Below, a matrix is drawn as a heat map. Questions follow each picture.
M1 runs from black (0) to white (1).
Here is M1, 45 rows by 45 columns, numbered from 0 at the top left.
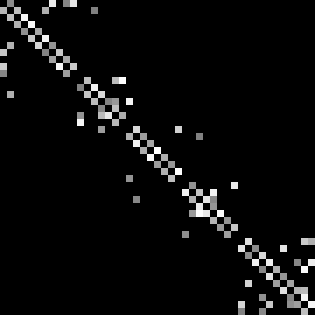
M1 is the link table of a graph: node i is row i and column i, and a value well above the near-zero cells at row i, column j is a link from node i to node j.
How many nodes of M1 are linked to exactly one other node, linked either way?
0
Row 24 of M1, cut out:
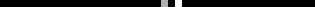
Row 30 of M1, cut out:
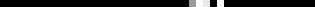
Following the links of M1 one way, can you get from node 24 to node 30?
yes
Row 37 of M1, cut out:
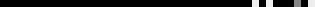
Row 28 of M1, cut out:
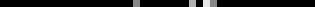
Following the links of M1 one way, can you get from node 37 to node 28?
no
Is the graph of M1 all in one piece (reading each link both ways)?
no
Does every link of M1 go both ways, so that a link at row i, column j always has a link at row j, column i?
yes
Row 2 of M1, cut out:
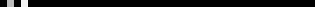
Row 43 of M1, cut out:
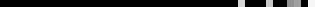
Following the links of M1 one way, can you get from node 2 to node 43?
no
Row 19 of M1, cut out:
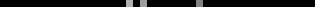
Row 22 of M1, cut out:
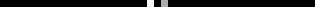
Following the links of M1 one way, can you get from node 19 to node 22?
yes
